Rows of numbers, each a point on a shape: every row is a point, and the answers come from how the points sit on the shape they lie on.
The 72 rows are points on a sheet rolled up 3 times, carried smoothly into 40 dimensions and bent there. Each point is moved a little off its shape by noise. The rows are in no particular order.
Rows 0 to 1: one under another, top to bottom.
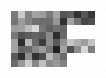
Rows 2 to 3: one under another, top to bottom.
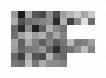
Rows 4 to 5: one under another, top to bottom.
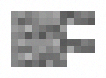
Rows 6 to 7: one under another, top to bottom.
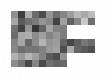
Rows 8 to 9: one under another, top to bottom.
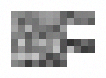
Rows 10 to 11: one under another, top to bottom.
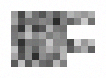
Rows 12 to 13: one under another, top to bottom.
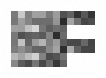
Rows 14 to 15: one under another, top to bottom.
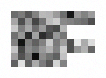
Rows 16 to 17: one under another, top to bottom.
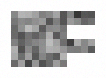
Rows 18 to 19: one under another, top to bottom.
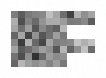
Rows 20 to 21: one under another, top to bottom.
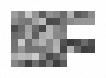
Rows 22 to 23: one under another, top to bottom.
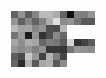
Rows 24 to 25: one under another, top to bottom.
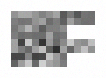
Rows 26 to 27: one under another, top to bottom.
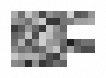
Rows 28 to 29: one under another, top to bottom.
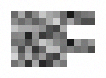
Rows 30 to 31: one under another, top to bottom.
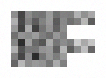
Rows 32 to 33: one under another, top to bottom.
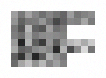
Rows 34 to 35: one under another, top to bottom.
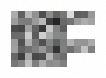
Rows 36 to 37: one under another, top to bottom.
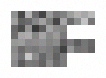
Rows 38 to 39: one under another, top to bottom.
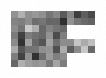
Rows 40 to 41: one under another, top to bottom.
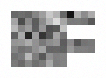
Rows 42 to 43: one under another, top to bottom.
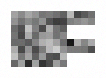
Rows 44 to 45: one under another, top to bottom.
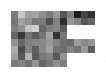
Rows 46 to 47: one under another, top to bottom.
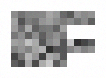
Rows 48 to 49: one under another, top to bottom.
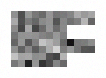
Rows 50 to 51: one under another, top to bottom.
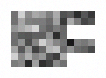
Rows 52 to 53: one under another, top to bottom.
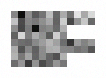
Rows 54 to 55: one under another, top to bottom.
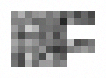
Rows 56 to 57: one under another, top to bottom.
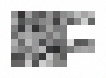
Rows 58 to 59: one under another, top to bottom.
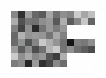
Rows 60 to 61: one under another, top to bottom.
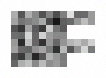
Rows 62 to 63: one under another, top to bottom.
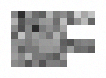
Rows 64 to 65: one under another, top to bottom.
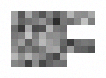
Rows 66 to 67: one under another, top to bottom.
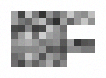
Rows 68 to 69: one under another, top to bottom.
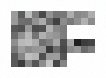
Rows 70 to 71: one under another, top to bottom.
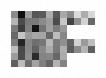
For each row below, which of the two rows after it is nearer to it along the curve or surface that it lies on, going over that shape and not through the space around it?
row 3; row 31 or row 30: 31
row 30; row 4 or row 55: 4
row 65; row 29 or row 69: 29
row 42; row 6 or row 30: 6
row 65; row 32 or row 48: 48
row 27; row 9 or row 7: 9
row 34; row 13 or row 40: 13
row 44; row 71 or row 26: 26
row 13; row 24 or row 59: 59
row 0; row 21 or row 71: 21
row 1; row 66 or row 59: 66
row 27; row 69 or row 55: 69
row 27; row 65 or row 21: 21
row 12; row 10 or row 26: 26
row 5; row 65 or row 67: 65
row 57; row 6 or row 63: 6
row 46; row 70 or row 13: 13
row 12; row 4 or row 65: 65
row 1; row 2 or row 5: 2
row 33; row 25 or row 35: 25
